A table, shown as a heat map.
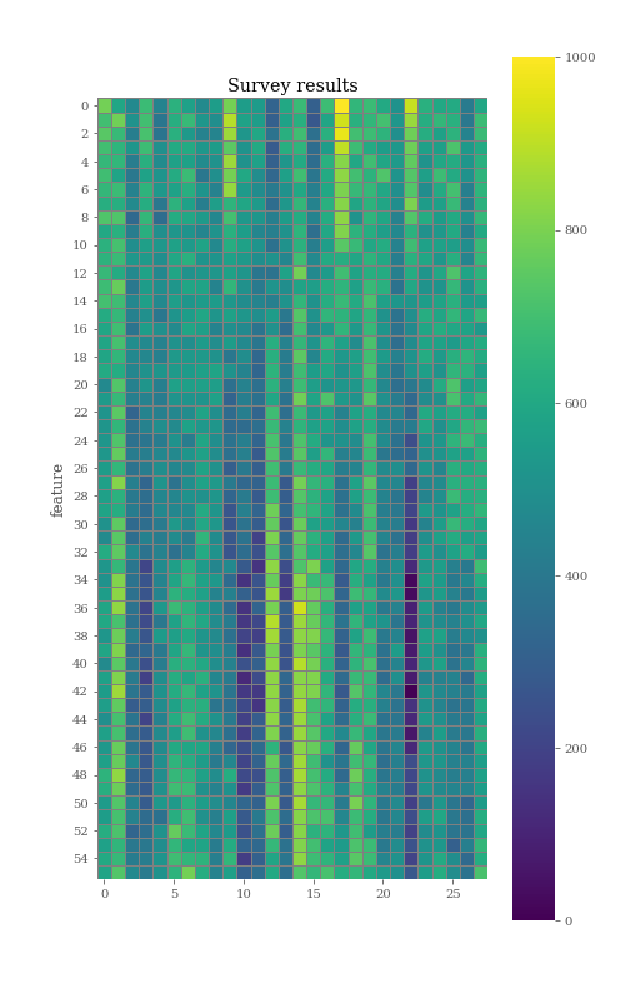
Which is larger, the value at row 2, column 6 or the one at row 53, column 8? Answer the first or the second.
the first
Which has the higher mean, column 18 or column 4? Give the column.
18
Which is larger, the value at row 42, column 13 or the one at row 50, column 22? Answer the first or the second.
the first
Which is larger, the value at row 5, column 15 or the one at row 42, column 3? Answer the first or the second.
the first
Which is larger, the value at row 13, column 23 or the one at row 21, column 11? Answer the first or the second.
the first
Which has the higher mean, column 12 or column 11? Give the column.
12
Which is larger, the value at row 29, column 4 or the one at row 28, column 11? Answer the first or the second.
the first
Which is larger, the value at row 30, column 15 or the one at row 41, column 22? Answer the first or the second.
the first
